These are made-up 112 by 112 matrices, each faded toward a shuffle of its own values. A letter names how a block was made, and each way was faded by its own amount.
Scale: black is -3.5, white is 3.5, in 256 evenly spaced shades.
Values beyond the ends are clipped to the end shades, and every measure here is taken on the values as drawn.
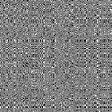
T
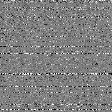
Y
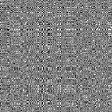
T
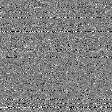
Y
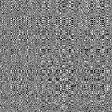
T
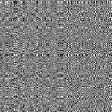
T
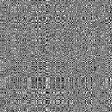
T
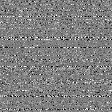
Y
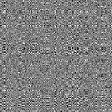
T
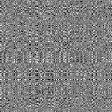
T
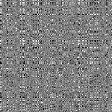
T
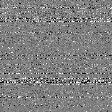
Y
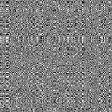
T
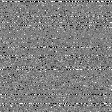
Y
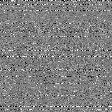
Y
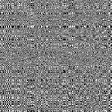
T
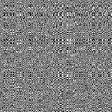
T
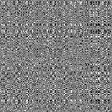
T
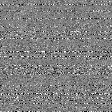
Y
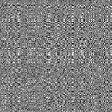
T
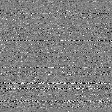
Y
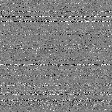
Y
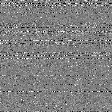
Y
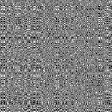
T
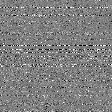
Y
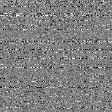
Y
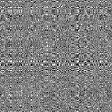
T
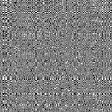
T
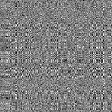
T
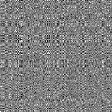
T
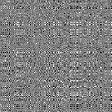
T
